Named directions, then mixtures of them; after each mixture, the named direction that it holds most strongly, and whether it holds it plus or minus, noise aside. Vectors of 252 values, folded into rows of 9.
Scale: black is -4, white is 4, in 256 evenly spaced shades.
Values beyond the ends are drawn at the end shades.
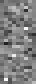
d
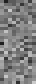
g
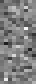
d, plus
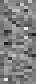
d, plus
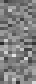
g, plus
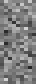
g, minus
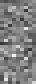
d, plus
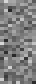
g, minus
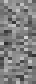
g, minus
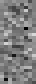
d, minus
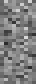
g, minus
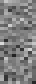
g, minus
